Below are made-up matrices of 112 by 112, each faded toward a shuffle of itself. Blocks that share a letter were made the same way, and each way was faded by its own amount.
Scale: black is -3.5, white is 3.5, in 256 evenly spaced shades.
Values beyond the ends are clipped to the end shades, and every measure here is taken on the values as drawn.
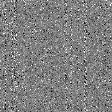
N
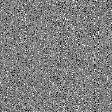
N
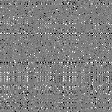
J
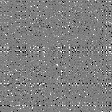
J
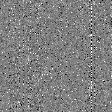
N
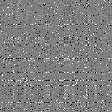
J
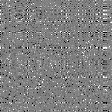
J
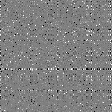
J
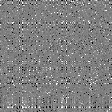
J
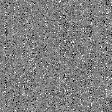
N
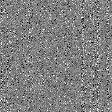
N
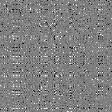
J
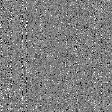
N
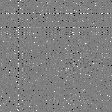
J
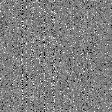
N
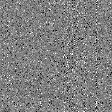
N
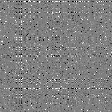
J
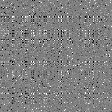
J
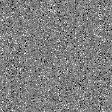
N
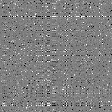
J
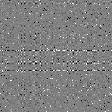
J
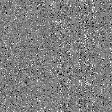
N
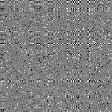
J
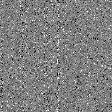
N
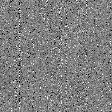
N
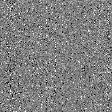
N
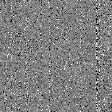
N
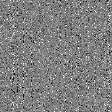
N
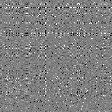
J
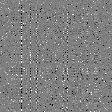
J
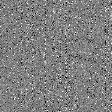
N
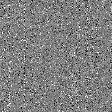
N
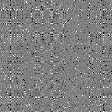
J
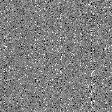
N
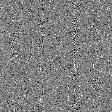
N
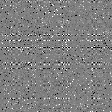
J
